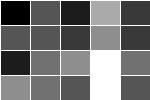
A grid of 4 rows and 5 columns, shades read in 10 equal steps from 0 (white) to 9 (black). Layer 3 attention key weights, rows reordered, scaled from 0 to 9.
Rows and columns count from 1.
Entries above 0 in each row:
5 5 4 4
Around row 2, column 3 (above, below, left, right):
8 4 6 4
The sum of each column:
27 22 25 7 25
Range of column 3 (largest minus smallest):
4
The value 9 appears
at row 1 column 1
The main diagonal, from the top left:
9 6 4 0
